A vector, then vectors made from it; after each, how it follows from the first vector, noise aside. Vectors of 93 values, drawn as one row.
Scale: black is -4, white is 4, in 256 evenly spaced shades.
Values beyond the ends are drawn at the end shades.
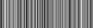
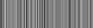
shrunk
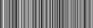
wrapped around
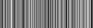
reversed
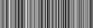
wrapped around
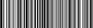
scaled up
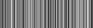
reversed
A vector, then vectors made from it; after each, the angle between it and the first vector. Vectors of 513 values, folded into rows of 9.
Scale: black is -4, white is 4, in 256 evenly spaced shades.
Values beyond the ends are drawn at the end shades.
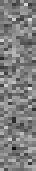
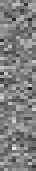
nearly opposite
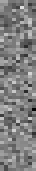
partly aligned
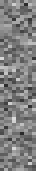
nearly opposite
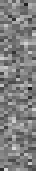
nearly opposite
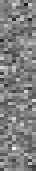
nearly opposite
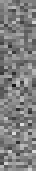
orthogonal
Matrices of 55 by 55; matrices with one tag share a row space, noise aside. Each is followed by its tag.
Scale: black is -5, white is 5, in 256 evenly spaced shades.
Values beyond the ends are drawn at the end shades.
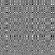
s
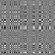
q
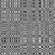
q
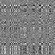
q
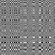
q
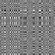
q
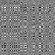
q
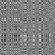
q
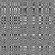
q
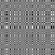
s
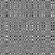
s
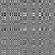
q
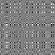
s
